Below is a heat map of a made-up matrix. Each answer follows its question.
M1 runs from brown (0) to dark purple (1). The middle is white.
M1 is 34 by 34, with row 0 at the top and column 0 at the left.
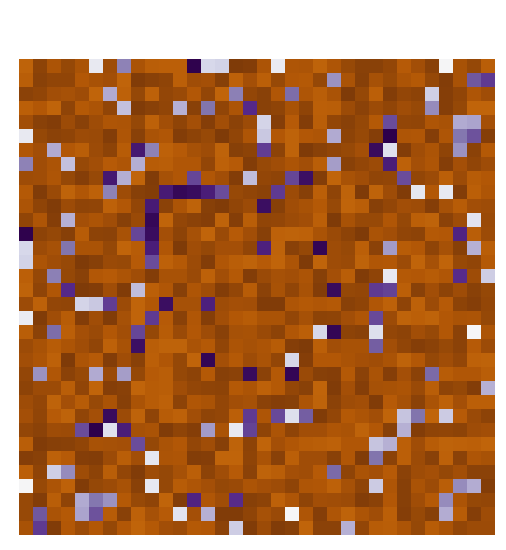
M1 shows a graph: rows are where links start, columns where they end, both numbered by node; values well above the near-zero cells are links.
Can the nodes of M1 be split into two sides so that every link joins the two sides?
yes
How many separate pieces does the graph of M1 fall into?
2
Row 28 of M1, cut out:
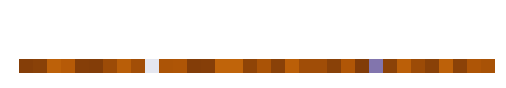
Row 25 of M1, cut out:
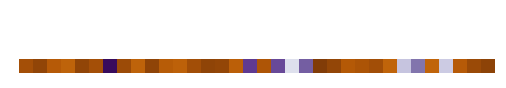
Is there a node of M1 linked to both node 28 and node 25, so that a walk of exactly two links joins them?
no
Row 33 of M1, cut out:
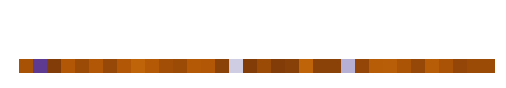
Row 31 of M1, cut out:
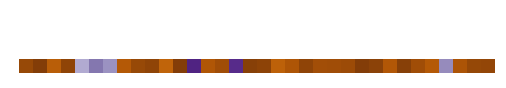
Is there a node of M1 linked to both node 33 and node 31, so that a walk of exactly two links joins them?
yes
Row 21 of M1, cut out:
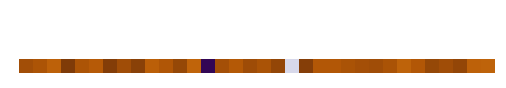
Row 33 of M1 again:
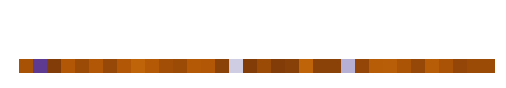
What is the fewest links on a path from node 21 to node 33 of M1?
4
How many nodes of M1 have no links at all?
1
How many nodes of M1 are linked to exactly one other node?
1
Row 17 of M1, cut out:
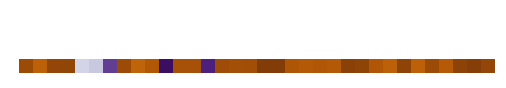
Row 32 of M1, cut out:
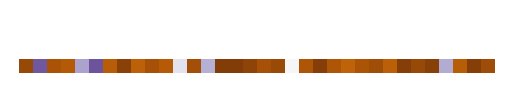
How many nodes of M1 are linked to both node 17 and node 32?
3
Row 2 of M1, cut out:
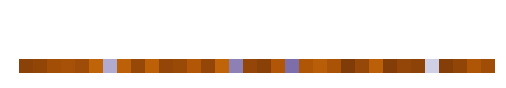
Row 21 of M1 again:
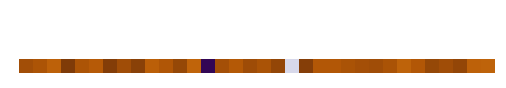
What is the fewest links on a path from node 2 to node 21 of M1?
2
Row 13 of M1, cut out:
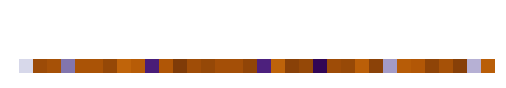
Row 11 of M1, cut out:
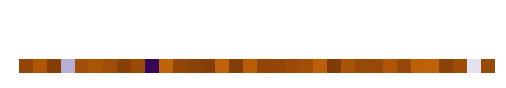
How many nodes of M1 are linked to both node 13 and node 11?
3
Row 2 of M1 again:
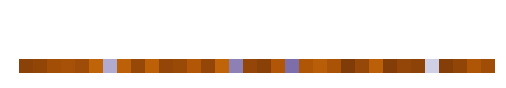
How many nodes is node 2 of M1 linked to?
4
